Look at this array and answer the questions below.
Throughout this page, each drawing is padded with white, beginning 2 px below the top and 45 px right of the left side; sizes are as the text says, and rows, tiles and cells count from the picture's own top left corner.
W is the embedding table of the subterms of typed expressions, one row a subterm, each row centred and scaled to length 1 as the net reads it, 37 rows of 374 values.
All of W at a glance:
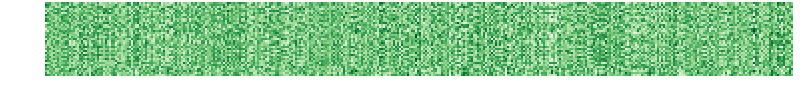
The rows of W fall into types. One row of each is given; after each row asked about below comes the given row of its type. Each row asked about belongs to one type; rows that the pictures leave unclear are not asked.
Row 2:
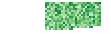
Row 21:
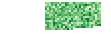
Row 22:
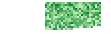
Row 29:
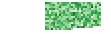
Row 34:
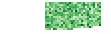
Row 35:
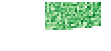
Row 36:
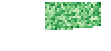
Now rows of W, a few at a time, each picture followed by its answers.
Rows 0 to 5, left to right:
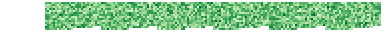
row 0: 29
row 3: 22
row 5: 22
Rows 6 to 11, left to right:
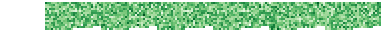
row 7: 34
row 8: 2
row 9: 29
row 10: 34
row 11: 36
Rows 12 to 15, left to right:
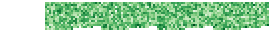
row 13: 22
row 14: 34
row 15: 36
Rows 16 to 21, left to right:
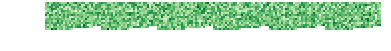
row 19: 35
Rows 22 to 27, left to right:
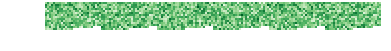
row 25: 29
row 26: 22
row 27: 29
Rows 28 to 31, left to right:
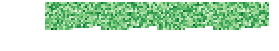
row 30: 21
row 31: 29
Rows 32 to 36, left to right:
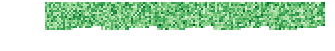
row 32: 35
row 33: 2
